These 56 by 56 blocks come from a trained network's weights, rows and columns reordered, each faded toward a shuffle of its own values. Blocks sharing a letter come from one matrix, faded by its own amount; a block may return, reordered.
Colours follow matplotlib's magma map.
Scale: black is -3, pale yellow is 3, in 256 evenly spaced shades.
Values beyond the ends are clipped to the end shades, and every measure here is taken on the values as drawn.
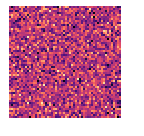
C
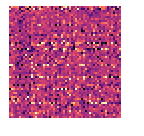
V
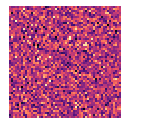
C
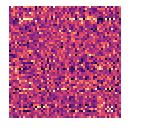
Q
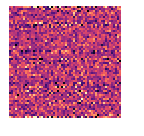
Q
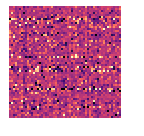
V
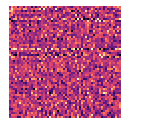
Q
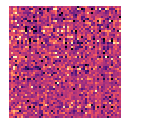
V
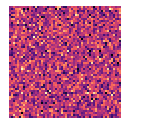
C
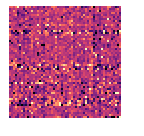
V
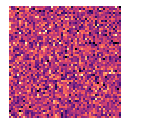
C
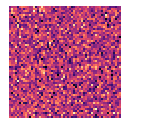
C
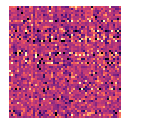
V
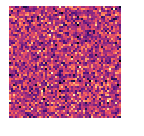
C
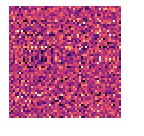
Q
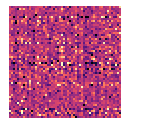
V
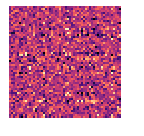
Q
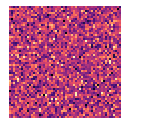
C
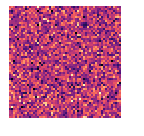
C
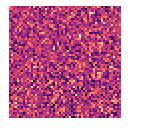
C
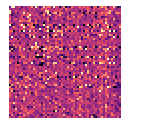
V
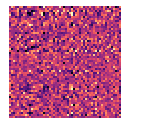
Q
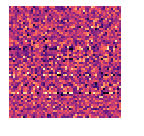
Q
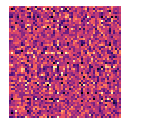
Q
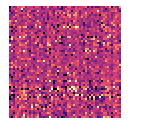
V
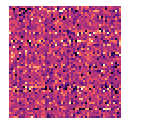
V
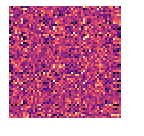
Q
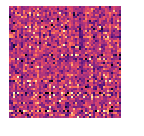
V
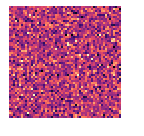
C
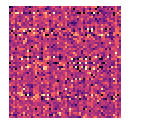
V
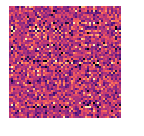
Q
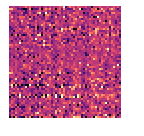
V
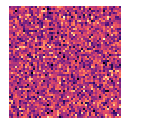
C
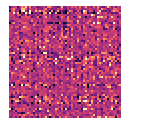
V
